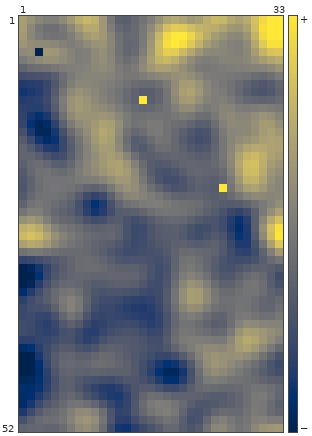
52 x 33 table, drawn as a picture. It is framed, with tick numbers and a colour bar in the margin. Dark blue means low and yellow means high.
Ninth with the highest average: top right. Mirror symmetry: none. Grain: blotchy. Lone odd cells: 3, 2 higher and 1 lower than their neighbours. Slope: up to the top right.
